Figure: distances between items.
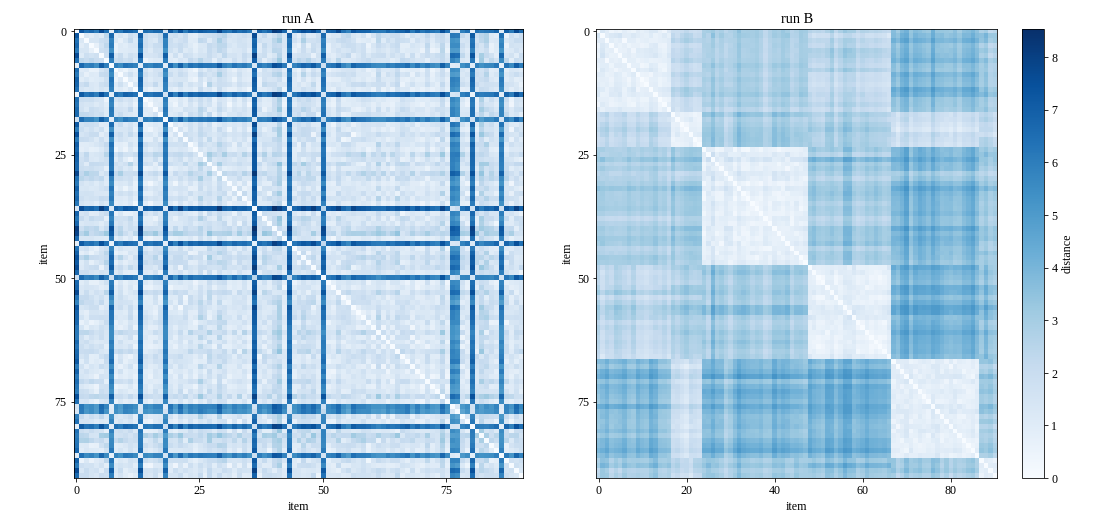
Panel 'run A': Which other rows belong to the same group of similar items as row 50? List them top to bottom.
0, 7, 13, 18, 36, 43, 76, 77, 80, 86
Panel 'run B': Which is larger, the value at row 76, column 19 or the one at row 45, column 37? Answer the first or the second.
the first
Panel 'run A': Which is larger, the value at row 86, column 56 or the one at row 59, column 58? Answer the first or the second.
the first
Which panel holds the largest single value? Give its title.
run A
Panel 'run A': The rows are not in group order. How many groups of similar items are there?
2
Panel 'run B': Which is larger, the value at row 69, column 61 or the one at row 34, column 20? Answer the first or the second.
the first
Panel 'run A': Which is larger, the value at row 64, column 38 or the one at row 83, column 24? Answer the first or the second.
the second
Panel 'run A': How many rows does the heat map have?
91
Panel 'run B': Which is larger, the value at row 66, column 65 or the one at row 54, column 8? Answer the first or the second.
the second
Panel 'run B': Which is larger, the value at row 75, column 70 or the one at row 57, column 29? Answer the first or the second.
the second
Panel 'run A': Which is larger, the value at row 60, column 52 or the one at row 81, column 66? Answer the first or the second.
the second
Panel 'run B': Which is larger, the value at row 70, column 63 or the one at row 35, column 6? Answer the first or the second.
the first
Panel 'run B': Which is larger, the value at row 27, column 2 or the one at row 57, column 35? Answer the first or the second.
the second
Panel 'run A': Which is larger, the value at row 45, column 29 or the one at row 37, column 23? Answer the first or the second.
the first
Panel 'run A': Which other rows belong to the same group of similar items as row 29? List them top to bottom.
1, 2, 3, 4, 5, 6, 8, 9, 10, 11, 12, 14, 15, 16, 17, 19, 20, 21, 22, 23, 24, 25, 26, 27, 28, 30, 31, 32, 33, 34, 35, 37, 38, 39, 40, 41, 42, 44, 45, 46, 47, 48, 49, 51, 52, 53, 54, 55, 56, 57, 58, 59, 60, 61, 62, 63, 64, 65, 66, 67, 68, 69, 70, 71, 72, 73, 74, 75, 78, 79, 81, 82, 83, 84, 85, 87, 88, 89, 90
